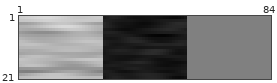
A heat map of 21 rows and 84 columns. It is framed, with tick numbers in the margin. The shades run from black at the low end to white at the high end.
It is made of 1 by 3 panels. Panel 1,1: high, streaked across. Panel 1,2: very low, streaked across, faint in contrast. Panel 1,3: middling, flat.
